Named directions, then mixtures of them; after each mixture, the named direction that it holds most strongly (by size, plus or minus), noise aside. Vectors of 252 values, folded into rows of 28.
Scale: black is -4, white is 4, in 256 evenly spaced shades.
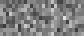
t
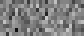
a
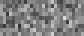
t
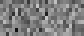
a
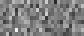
a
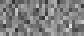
a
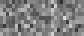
t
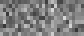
t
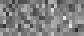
t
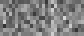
t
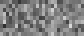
t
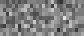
t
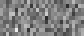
a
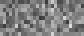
t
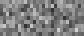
t
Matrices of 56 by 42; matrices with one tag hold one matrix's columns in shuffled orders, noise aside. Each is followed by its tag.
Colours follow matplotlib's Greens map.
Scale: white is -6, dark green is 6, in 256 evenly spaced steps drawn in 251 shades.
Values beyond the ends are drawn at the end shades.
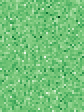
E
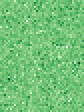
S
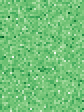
E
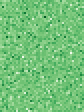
E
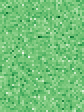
E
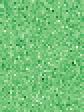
S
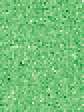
S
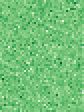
S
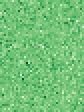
S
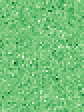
S
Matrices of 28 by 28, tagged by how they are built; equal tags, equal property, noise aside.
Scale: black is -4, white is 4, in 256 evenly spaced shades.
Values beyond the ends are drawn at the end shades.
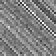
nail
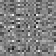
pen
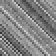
nail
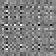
pen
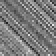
nail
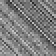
nail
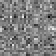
pen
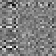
pen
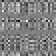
pen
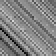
nail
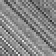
nail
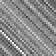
nail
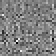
pen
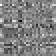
pen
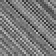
nail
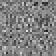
pen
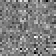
pen
